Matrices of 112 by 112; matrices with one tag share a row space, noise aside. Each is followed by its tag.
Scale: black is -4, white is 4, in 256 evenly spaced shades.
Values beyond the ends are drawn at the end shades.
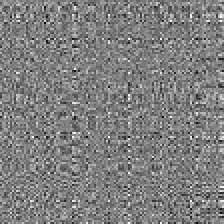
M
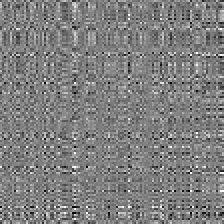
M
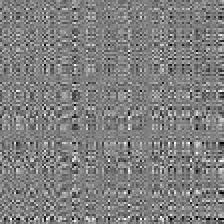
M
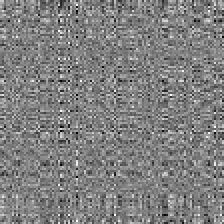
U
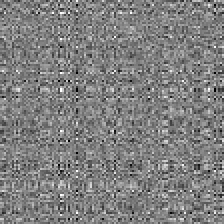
U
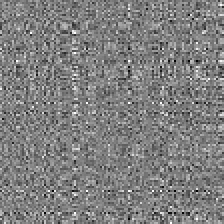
M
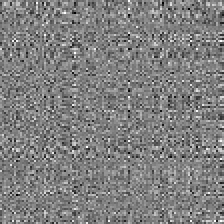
M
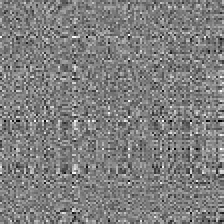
M
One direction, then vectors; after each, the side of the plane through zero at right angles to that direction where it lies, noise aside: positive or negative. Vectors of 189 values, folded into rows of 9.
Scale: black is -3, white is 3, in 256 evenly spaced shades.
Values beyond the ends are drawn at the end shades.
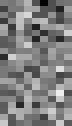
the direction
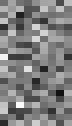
negative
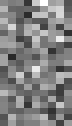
negative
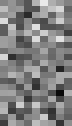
negative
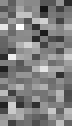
positive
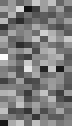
negative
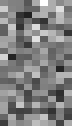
negative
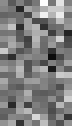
negative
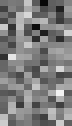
positive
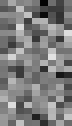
positive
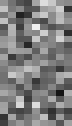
negative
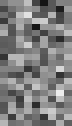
positive
